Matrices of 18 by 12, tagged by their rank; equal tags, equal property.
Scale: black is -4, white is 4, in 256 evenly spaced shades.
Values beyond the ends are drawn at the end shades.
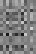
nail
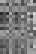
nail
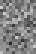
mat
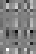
nail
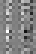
nail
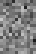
mat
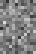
mat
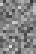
mat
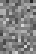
mat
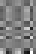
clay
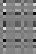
clay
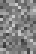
mat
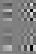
clay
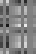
clay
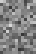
mat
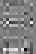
nail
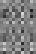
nail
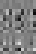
nail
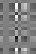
clay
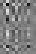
nail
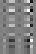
clay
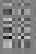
clay
